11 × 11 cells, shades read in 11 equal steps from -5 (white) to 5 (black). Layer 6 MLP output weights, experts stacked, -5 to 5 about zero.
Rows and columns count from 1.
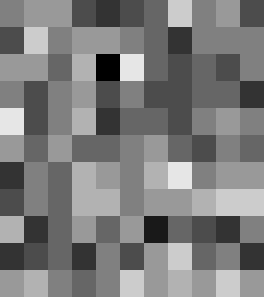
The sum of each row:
4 1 4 12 2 4 -7 -11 11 11 -13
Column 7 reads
1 1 1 2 1 -1 -2 -1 4 -1 -1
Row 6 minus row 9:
1 -2 -2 2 0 1 -5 0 0 -3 1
